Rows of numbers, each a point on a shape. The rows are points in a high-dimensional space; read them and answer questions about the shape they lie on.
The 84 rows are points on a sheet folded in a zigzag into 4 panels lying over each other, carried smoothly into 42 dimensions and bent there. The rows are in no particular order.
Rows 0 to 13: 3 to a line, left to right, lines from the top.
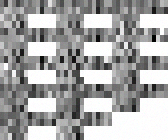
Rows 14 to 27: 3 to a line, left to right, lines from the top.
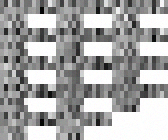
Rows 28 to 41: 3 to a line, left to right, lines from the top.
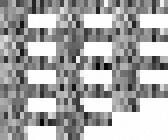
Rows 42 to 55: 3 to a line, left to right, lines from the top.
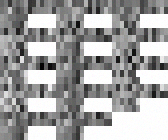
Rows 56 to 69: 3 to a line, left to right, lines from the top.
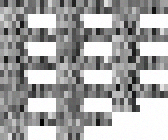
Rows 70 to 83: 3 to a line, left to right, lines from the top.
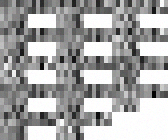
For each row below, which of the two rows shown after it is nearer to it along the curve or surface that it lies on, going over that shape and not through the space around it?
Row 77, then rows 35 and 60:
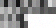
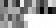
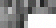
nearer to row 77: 35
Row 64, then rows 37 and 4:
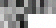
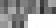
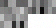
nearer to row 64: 4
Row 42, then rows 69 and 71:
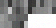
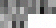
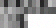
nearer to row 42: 71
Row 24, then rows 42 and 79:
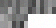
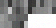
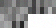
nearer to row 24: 79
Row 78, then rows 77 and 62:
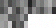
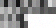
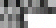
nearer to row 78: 62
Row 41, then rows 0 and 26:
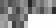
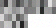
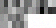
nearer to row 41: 26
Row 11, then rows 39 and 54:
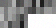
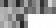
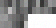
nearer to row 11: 39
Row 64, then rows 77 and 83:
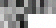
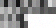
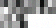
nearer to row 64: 83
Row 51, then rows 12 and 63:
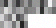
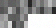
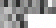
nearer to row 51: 63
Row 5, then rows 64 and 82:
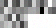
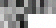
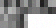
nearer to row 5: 64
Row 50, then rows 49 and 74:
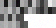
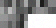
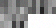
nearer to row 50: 49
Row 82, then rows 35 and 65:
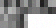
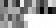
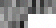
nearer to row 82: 35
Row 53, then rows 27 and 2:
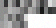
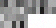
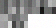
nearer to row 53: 2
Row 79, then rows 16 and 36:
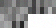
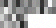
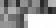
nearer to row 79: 16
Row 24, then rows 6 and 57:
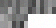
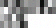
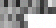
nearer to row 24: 57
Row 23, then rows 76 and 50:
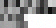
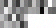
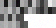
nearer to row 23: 50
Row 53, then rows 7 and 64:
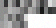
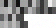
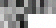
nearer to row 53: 7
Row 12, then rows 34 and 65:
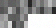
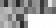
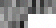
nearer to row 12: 65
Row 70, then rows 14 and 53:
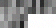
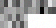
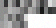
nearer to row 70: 14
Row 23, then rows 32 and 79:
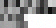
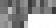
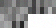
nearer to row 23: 32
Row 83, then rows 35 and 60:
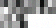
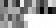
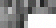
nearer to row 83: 35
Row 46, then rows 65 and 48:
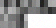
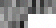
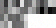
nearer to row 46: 48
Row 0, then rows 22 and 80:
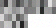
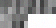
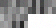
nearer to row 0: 80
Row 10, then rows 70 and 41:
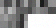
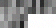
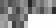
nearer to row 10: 41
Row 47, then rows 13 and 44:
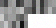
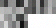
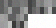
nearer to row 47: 13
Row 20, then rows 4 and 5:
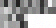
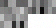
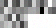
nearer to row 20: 5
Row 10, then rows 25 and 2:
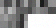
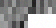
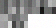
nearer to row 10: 2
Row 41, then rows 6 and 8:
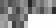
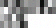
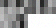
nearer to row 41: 8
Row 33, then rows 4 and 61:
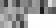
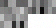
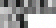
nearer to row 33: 61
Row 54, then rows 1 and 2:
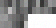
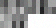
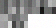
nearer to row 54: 2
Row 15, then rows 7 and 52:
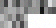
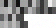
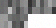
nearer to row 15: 7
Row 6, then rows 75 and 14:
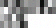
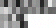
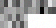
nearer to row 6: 75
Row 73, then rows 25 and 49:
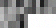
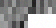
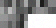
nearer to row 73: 25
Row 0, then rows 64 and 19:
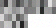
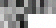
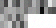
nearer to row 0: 64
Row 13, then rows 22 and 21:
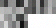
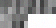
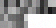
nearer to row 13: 22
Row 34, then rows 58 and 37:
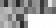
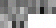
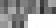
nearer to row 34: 58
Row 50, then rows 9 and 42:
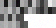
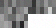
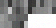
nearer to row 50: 42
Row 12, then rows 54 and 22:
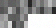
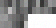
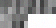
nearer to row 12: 54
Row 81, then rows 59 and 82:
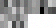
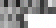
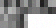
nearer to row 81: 59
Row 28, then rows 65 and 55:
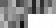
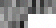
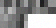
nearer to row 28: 65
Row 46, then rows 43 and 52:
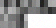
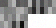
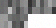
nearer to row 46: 52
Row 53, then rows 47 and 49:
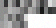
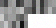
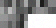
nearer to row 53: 49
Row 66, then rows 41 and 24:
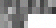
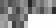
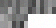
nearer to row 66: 41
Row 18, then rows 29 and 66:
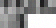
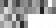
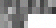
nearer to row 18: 66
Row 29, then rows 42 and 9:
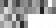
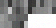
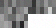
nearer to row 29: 9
